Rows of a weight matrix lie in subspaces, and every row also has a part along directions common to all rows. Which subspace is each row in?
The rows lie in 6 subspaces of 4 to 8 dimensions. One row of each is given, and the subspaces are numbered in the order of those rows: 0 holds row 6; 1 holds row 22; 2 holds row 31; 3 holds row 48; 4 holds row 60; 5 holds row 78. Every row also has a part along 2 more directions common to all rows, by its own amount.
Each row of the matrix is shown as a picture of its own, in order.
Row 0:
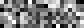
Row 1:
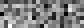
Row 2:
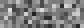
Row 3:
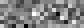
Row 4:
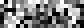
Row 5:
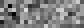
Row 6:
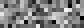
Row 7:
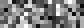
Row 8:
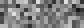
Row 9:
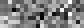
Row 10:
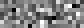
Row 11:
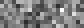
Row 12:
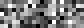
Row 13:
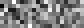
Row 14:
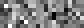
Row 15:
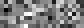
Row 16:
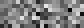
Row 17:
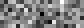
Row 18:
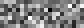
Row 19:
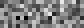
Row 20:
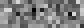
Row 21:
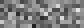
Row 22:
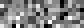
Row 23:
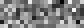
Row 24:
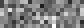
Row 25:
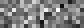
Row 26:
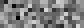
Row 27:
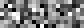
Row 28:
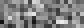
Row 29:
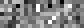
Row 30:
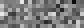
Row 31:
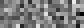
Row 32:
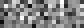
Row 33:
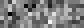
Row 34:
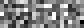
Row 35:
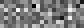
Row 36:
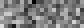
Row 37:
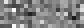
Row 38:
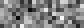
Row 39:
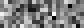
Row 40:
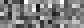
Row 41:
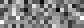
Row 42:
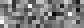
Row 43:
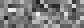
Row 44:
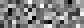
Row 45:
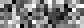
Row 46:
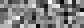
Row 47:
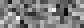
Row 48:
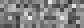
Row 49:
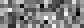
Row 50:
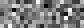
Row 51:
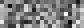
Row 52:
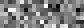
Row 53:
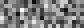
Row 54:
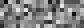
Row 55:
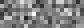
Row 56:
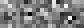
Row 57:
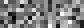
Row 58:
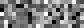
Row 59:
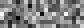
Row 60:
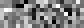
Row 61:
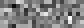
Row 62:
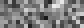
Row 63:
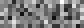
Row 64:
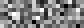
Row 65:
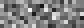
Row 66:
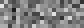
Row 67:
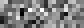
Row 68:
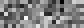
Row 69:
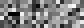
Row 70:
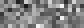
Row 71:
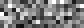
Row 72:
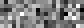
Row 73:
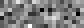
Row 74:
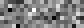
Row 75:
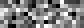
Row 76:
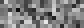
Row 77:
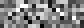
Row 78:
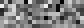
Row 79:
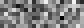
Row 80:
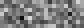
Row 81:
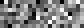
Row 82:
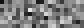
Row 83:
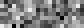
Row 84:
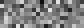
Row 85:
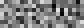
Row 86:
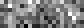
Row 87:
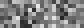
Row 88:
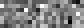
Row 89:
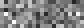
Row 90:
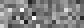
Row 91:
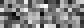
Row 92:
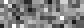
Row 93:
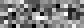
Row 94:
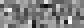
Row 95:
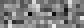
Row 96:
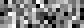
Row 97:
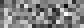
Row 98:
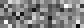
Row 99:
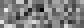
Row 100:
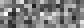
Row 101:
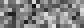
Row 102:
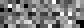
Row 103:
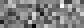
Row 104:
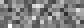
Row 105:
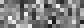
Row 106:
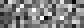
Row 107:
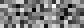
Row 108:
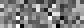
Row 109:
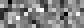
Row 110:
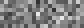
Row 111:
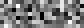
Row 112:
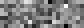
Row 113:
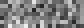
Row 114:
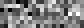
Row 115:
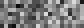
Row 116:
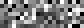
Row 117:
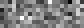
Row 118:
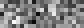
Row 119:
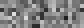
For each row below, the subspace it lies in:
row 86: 3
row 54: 0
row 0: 2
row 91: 2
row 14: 0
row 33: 1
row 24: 5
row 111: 3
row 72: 1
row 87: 4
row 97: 4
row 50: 2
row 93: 0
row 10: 0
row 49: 5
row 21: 5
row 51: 5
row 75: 0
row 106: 1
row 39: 1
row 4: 3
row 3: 0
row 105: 4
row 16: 2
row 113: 0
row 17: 3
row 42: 3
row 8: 5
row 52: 5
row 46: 2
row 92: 1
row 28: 4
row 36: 0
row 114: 5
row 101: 5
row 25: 3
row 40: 1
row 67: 4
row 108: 3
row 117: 3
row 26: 4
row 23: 5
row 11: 3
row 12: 3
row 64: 2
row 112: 3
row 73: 0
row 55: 4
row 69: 2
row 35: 0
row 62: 5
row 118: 0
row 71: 3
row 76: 1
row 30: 2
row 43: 0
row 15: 4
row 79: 2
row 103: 3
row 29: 1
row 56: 4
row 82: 5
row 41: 5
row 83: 1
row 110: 2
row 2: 0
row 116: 2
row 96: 5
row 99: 4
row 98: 0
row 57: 5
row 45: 1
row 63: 1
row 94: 5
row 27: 2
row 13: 5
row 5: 2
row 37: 1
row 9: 3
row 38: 1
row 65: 0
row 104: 3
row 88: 5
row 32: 3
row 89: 2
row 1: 2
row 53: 4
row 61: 5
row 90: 0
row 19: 3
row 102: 5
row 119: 3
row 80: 4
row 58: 2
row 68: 3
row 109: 4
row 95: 0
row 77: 3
